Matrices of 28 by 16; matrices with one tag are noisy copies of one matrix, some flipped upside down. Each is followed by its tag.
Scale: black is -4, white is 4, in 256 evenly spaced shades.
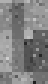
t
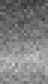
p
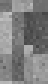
t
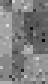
t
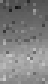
p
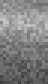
p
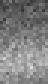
p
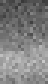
p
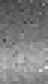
p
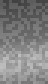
p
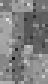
t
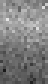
p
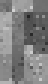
t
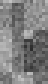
t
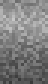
p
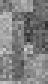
t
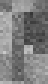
t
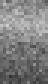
p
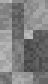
t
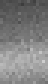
p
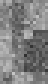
t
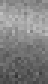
p
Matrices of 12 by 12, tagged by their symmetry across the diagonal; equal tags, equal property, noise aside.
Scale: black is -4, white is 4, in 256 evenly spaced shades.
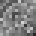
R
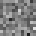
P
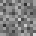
R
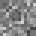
R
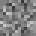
P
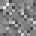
R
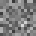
R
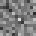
R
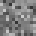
P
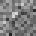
R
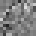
P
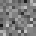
R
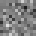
P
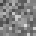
R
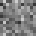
P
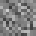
P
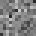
R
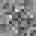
R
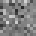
P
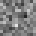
P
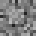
R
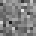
P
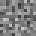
P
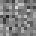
P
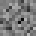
R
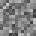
R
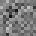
R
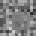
P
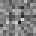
P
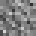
P
